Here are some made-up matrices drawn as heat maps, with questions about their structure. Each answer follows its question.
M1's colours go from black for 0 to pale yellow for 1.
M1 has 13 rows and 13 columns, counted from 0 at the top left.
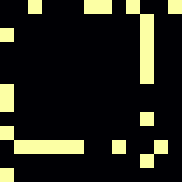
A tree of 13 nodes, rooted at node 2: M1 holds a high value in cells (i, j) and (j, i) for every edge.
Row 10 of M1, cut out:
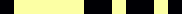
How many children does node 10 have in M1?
6
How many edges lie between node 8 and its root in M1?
2
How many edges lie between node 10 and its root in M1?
1
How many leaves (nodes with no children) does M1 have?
10
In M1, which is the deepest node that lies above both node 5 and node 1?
10
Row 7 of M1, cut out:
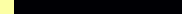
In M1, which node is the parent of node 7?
0
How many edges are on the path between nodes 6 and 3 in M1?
4
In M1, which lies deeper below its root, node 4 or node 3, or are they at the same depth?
the same depth
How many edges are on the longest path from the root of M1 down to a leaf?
2
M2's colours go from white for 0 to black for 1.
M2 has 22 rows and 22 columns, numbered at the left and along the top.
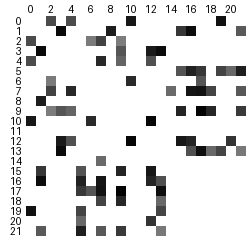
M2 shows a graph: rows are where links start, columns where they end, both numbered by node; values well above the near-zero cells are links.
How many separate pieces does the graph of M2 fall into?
2
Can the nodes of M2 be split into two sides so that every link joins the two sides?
yes
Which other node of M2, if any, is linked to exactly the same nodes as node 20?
none
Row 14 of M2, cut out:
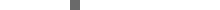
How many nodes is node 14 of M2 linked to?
1
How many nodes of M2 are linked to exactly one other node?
2
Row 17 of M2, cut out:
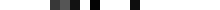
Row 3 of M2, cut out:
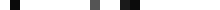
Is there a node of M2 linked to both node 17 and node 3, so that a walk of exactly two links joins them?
yes
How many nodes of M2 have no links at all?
1
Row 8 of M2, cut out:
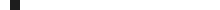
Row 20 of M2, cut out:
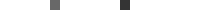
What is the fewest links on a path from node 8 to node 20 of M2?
4
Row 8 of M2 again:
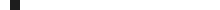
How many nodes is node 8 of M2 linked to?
1
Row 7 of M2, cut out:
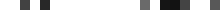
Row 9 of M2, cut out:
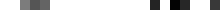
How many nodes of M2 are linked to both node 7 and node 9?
5
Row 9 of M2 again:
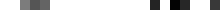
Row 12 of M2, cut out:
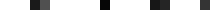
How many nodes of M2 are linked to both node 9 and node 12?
3
